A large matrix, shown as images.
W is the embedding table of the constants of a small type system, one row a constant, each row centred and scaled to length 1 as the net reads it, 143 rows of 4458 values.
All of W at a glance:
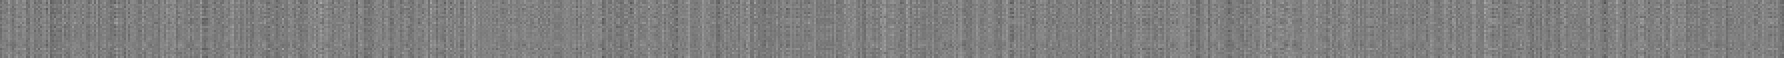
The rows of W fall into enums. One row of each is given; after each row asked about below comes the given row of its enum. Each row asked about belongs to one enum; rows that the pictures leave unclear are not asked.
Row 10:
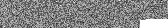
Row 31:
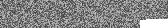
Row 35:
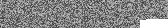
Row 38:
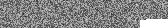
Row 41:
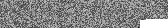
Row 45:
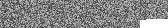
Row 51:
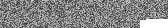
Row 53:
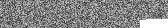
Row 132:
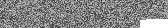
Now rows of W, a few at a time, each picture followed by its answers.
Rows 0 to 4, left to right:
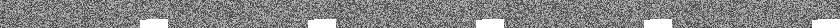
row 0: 35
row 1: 31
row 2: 45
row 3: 45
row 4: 41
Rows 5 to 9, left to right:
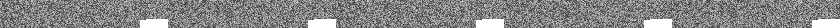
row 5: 45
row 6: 51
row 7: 45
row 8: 31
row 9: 51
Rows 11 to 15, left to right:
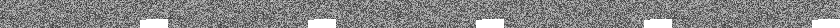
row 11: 132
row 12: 132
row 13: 31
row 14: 38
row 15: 132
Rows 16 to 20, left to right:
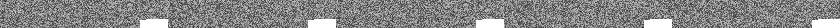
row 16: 35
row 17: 45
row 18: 35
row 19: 41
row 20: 31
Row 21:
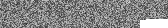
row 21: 51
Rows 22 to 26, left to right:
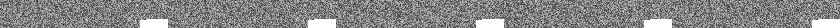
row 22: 38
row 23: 38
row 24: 31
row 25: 45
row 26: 38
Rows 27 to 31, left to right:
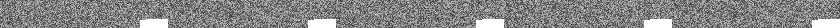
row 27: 53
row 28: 31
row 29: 35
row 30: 45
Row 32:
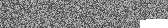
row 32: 45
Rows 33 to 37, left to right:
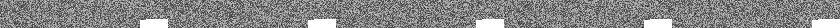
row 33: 41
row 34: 31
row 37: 38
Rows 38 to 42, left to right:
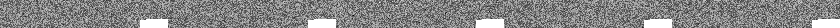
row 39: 35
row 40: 10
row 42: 51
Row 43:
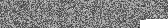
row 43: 41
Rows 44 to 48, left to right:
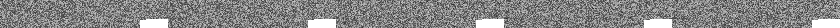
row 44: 31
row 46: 53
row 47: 35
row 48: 132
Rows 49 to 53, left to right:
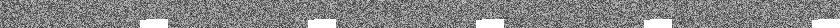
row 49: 45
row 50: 38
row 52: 35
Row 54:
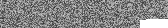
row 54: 35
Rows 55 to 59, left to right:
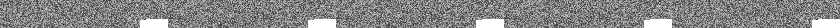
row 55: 38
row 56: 132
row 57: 132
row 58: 132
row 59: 38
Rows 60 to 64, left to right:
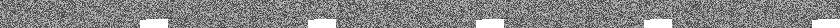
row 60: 31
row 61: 35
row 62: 45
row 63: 35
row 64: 41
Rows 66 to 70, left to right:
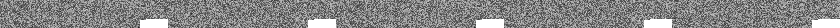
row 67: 38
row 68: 41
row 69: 38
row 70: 35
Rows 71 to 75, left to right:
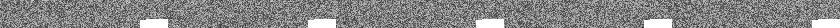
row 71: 51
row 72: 132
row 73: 53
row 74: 41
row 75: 45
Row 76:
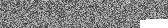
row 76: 51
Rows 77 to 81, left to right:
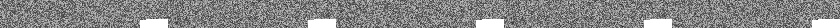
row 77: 31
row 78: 53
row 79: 45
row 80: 53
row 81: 38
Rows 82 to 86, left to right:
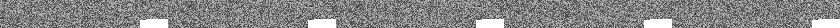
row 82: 35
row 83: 41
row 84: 41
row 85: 31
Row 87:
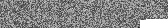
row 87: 41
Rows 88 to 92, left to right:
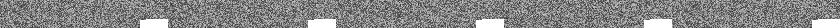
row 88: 41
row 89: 45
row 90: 31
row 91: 35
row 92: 41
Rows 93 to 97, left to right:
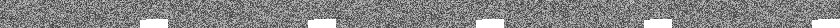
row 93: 132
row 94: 31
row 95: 132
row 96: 51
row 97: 31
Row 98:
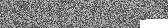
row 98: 41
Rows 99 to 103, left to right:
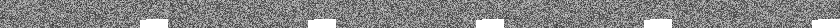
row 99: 132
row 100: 45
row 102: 132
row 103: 31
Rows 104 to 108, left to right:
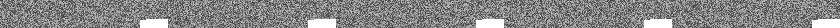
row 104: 31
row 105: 53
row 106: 35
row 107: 38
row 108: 41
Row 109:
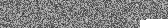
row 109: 38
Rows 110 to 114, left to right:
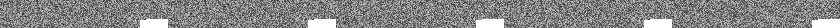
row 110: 38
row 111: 38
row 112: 53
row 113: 38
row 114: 31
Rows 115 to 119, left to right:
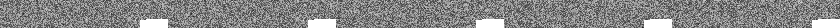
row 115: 38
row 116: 38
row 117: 35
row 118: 41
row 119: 51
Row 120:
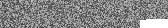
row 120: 45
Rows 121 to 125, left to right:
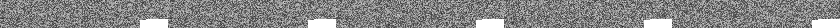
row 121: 35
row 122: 35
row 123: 132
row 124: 53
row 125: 31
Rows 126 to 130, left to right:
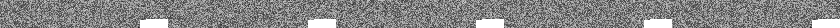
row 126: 41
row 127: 132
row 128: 51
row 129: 38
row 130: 41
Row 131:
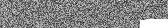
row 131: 10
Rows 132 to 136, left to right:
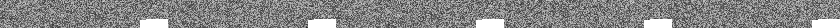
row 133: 41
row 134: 132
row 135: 51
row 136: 45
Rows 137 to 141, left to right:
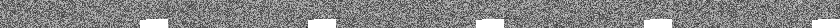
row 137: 31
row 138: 41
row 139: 35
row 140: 132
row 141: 51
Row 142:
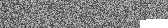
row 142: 45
